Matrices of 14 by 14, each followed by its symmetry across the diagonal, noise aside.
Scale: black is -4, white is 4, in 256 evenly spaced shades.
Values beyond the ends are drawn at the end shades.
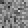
neither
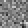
antisymmetric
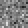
antisymmetric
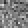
antisymmetric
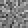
antisymmetric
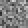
antisymmetric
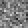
neither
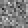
antisymmetric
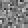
antisymmetric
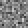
antisymmetric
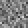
neither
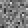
neither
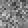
antisymmetric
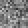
antisymmetric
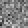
neither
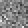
neither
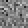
neither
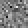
antisymmetric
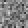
neither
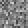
neither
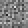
antisymmetric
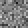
neither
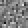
antisymmetric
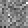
neither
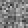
antisymmetric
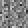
neither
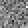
neither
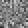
neither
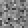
neither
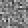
antisymmetric
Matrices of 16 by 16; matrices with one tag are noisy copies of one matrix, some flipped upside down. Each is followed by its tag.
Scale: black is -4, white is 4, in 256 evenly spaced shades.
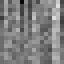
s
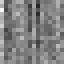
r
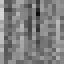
r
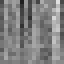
s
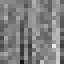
s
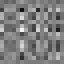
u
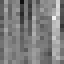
s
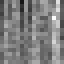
s
